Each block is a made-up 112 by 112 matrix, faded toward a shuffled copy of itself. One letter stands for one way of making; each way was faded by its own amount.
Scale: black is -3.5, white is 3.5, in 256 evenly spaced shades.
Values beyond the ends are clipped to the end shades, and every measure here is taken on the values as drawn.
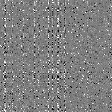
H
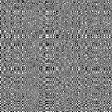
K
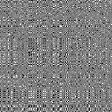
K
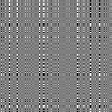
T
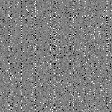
H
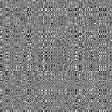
K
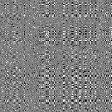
K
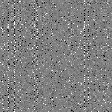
H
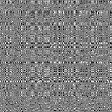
K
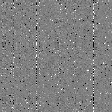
H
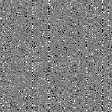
H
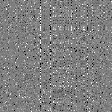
H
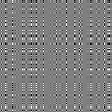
T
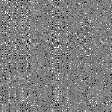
H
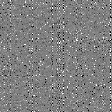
H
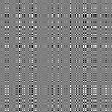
T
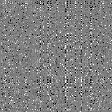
H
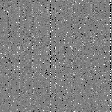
H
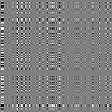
T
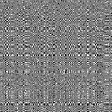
K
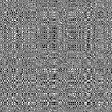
K
